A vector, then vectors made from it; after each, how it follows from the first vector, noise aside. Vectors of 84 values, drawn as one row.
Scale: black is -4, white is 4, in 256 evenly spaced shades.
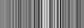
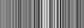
copied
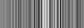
copied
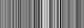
copied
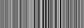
sign-scrambled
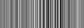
sign-scrambled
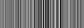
sign-scrambled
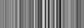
sign-scrambled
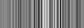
copied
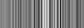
copied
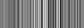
sign-scrambled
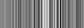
copied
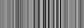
sign-scrambled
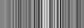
copied
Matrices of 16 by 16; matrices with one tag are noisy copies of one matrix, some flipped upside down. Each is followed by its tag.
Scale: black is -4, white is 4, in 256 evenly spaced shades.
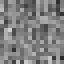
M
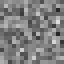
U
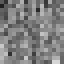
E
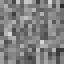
M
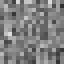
M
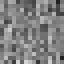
M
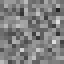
U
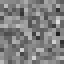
U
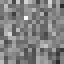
M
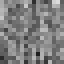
E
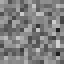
U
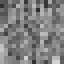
E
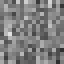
M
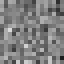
M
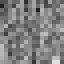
E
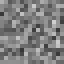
U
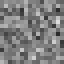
U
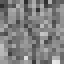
E
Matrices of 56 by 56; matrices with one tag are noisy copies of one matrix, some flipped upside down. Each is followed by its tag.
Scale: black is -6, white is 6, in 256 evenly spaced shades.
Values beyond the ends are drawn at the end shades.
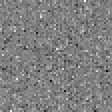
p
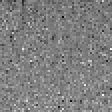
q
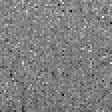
q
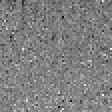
q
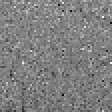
q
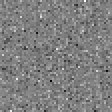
p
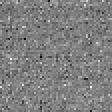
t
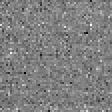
t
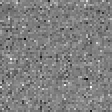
t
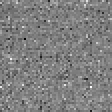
t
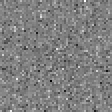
p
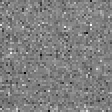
t
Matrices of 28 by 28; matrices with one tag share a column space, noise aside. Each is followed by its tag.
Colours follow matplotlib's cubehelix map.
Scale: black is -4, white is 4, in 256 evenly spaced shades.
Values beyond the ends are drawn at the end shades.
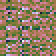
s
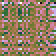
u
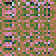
u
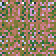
u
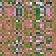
u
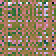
u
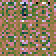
u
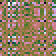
u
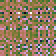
s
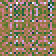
u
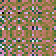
s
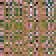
u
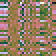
u
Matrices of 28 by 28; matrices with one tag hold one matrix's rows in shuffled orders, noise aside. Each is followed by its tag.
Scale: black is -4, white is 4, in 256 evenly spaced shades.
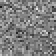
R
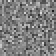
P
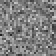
R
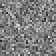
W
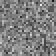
P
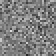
P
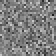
P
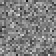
W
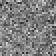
R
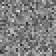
W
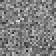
W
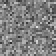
R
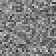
R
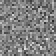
P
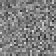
P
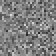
P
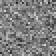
R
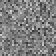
P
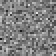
R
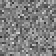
W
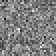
W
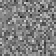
P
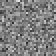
W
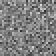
P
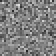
W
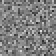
P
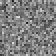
W
